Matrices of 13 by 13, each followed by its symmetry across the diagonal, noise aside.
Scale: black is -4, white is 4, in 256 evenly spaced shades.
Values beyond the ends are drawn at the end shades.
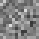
symmetric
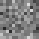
antisymmetric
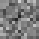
symmetric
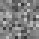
antisymmetric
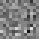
antisymmetric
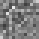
symmetric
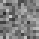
neither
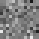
antisymmetric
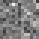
neither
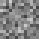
symmetric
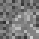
symmetric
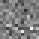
neither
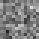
antisymmetric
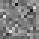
antisymmetric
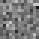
neither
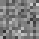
antisymmetric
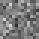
neither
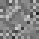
symmetric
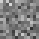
neither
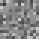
symmetric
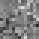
antisymmetric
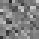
antisymmetric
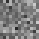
neither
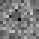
symmetric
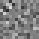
antisymmetric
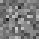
symmetric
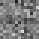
neither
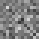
symmetric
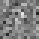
neither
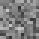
neither
